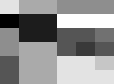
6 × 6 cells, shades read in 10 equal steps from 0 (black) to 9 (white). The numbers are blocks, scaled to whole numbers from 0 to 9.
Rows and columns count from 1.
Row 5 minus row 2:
3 5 5 -1 -1 -2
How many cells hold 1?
4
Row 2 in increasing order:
0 1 1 9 9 9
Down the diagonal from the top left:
8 1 1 3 8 8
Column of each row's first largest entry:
1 4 1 2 4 4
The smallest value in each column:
0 1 1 3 2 3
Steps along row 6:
up same up same same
